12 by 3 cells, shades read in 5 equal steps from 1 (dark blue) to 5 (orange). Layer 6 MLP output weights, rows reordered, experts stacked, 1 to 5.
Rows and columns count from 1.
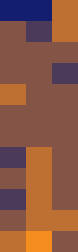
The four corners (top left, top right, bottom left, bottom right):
1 4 4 3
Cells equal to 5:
1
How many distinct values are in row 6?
1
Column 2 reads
1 2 3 3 3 3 3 4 4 4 4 5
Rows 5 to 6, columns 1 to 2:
4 3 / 3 3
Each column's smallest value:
1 1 2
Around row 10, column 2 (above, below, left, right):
4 4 2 3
